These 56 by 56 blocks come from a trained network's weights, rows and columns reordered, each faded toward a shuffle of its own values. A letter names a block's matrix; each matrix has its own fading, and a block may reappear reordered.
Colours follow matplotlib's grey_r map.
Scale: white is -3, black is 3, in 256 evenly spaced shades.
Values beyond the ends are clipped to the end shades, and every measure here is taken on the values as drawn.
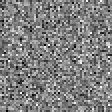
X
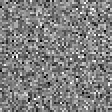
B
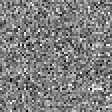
B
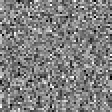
X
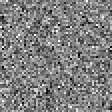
X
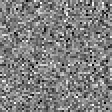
B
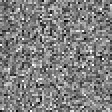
X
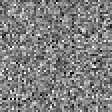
B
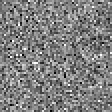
X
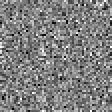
B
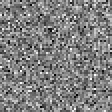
B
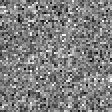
B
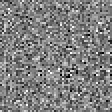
B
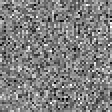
B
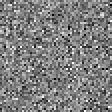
B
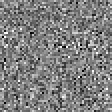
B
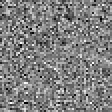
X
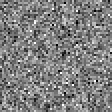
X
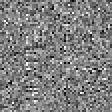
X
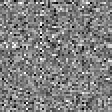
X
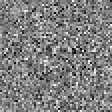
B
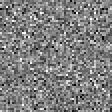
X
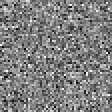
B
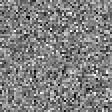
X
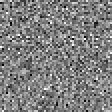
B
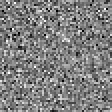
B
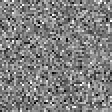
B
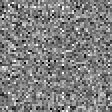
X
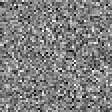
B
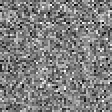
B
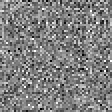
B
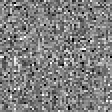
X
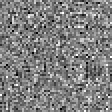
X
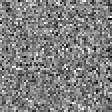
B
